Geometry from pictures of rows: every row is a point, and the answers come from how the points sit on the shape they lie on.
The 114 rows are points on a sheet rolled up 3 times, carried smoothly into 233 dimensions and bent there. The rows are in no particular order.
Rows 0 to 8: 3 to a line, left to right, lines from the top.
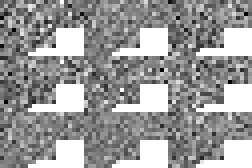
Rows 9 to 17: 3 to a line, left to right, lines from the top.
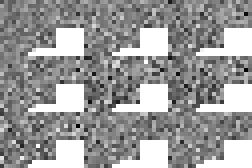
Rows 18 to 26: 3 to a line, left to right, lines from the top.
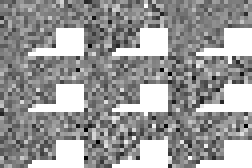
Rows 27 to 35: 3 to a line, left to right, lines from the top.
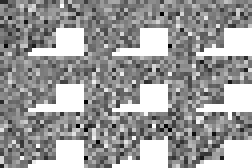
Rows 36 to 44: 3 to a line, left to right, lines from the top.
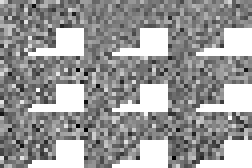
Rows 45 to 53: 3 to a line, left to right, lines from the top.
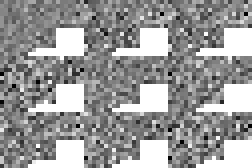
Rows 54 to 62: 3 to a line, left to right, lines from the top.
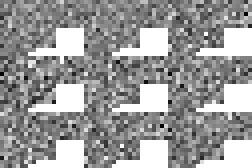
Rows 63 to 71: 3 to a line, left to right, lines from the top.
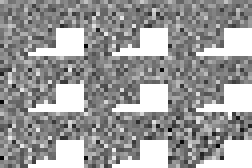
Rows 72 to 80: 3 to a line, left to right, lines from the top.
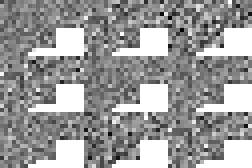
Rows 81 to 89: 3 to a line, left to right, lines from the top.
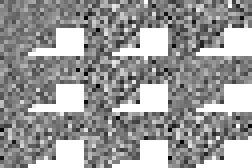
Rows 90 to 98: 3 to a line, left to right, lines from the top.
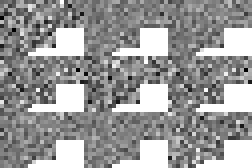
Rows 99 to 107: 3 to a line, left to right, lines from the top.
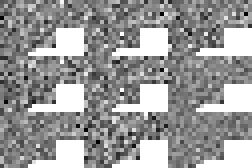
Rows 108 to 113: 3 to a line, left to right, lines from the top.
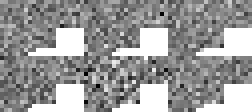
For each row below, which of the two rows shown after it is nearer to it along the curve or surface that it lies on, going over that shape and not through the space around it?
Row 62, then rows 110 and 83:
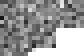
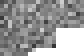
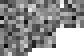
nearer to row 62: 110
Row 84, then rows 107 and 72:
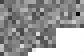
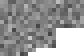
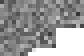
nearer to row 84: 72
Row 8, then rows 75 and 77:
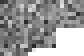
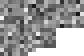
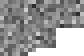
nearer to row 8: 77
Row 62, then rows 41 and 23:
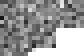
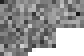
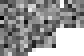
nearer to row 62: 41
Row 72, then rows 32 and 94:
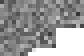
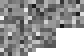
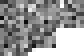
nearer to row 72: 32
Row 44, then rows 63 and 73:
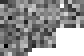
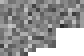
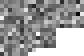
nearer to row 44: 73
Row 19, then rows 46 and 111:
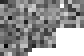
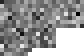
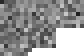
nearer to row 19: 46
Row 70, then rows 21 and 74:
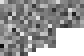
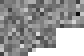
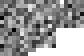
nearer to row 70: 21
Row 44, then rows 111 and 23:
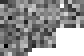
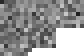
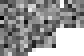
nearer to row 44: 23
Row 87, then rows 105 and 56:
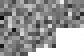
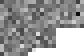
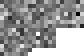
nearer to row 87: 105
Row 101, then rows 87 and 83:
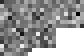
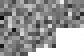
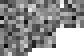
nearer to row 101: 83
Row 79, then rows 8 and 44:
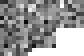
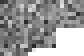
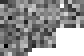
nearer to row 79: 44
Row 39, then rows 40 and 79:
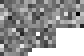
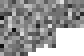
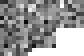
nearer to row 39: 79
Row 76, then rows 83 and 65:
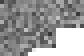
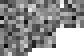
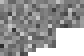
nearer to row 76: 65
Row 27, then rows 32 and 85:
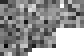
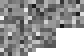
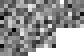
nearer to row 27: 85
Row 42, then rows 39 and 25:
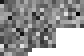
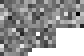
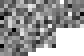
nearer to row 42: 39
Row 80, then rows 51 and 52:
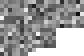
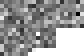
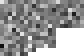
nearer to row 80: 51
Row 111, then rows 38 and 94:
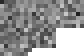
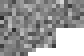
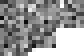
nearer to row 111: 38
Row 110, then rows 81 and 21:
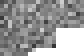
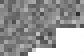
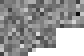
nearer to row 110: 81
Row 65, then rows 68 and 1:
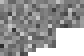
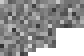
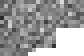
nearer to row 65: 68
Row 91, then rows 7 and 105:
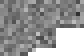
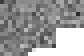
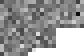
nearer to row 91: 7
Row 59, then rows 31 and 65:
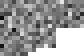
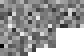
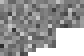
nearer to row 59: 31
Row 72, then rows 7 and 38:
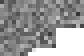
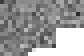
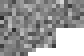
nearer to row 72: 7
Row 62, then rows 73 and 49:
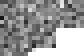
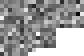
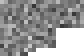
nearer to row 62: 49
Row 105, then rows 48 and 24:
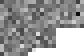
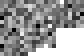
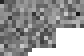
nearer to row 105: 24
